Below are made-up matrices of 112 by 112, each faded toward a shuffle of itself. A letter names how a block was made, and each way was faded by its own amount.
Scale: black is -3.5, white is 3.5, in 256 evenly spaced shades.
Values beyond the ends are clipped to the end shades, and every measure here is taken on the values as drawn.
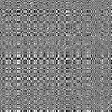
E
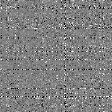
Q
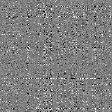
Q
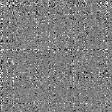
Q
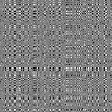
E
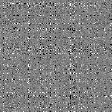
Q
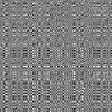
E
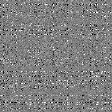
Q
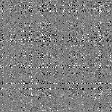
Q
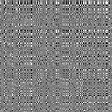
E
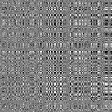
E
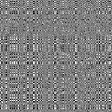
E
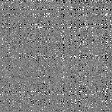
Q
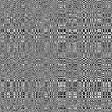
E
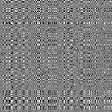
E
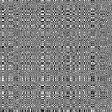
E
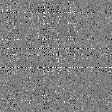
Q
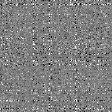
Q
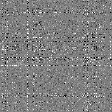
Q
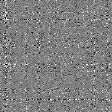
Q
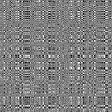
E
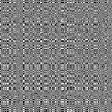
E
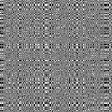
E
